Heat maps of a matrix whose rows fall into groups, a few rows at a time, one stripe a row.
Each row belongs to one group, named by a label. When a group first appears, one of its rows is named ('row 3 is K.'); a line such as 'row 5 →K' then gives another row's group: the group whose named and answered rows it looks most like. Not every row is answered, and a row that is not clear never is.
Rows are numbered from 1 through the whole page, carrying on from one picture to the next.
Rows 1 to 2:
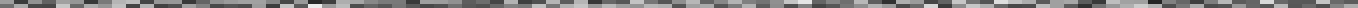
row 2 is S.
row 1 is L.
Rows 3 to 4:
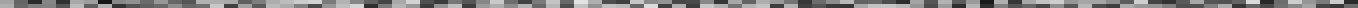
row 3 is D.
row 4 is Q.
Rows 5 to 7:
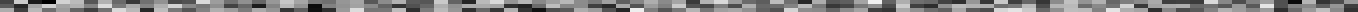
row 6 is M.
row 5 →Q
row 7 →L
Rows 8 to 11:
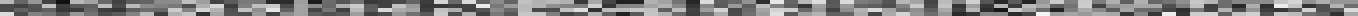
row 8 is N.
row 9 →D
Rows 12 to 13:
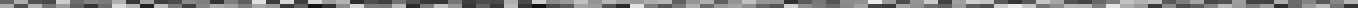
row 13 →L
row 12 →S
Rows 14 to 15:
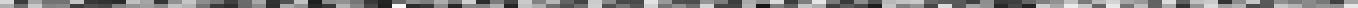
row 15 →N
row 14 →N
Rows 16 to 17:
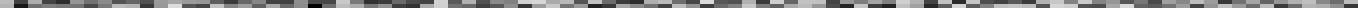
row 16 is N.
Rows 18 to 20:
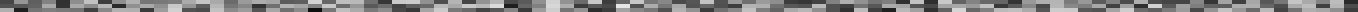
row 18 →D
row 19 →M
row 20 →L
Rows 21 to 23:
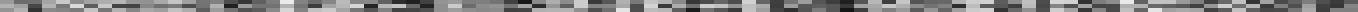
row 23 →M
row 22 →Q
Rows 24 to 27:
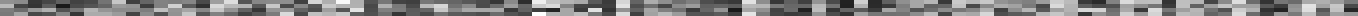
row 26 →M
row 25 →L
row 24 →S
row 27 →S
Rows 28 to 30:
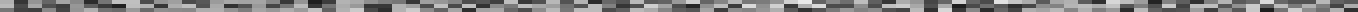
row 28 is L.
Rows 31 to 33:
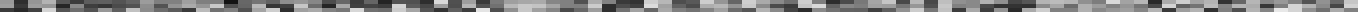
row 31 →N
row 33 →D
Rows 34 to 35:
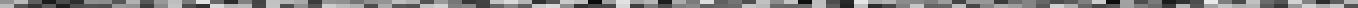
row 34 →Q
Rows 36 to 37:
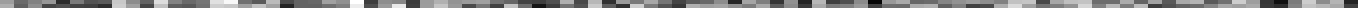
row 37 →L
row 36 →M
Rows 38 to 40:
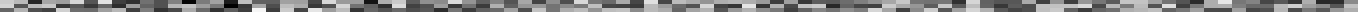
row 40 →S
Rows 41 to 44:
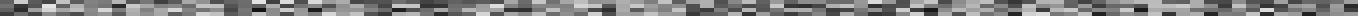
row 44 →D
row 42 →D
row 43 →M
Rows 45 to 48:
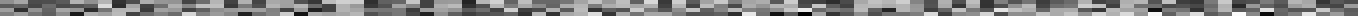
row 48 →S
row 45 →Q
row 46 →Q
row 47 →L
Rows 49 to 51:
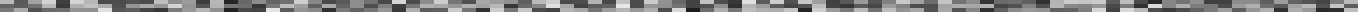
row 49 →N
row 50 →M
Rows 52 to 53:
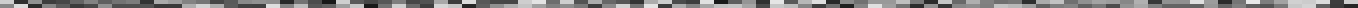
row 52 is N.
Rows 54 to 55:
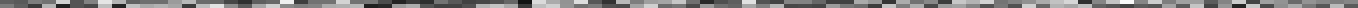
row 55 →D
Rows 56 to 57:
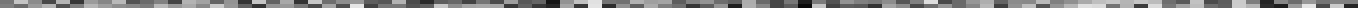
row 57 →M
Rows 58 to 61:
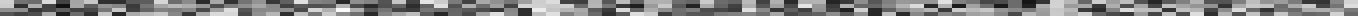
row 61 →D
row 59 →N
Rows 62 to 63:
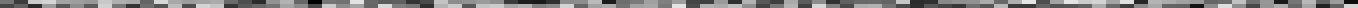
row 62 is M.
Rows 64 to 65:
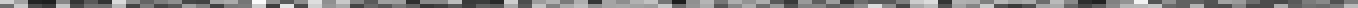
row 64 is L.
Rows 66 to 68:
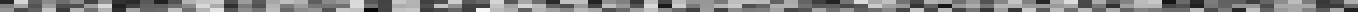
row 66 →Q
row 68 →D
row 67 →Q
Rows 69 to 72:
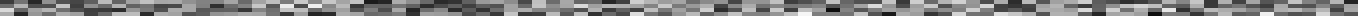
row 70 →S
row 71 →N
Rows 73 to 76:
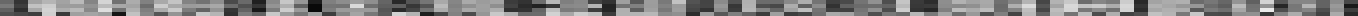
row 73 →M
